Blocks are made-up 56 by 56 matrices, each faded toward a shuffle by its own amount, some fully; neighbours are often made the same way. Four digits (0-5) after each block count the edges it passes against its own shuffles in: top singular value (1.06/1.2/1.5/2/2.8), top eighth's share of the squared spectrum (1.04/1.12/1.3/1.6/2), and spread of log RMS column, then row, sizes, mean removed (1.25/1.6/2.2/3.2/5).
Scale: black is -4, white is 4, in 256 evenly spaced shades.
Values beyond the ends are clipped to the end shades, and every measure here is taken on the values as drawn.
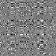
4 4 2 3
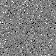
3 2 0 1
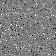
0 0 0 0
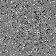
2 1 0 0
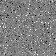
0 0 0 0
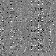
3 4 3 2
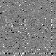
4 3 1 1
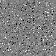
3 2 0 1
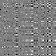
5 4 3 3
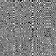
4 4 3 2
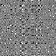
4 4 2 2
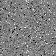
2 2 0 0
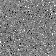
0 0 0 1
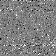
2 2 0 2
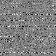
2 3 0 3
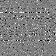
2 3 0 2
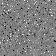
0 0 0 0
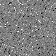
0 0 0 0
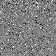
0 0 0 0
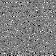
1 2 0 2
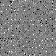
3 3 1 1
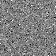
0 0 0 0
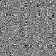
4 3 2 2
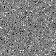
2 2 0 0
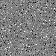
2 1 0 0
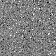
1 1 0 0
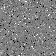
0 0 0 0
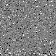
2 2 1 1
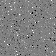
1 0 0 0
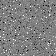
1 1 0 0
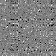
4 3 1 1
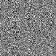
3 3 3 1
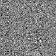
3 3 2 0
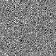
3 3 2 1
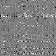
4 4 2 3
